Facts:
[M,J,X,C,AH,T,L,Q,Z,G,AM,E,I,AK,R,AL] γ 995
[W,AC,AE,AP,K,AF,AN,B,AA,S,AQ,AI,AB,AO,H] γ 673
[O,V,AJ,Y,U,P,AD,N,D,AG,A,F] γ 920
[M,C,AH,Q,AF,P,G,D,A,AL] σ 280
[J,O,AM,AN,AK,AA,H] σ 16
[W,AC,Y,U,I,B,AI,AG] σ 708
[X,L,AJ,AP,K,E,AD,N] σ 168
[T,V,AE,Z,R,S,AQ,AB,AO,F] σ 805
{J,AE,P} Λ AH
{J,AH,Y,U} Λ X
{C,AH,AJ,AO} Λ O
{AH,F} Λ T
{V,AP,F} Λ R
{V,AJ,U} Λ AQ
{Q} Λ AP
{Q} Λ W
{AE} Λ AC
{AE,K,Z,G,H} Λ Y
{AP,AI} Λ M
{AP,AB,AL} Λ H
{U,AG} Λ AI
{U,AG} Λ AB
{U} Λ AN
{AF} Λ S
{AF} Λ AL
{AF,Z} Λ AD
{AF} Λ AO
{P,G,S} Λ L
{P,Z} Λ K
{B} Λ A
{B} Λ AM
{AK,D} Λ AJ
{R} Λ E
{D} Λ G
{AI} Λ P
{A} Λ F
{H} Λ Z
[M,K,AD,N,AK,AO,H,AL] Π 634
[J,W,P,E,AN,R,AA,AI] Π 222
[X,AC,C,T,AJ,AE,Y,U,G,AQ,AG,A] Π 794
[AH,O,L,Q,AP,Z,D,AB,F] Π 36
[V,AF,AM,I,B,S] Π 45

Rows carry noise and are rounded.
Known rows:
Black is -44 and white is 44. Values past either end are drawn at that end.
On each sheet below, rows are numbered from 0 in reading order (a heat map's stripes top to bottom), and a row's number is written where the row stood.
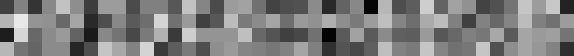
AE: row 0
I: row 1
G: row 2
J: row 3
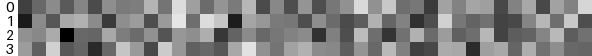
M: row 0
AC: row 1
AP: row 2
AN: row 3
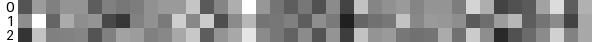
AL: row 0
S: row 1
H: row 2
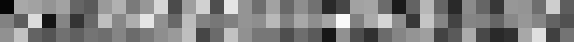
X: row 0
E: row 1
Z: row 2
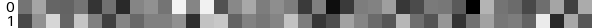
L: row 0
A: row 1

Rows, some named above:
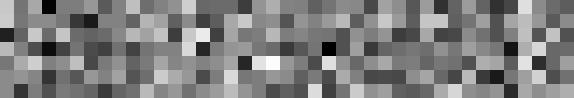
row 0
F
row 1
AA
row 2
T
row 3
D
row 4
AM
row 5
AB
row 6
AK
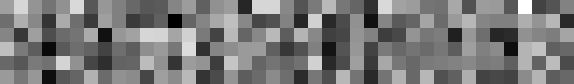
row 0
B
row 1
U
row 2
O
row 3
D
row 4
C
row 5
AP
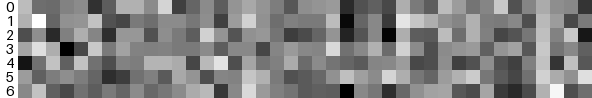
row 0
J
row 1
AF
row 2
AE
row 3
V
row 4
T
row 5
N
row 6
Z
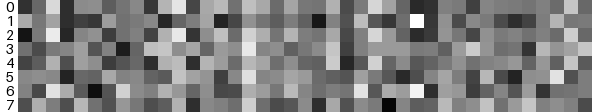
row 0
AQ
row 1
Q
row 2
AQ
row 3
AO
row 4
AJ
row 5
AB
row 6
W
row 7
AG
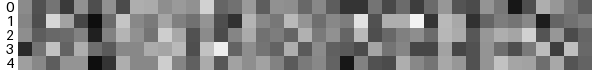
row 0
AH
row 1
W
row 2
AI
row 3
T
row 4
P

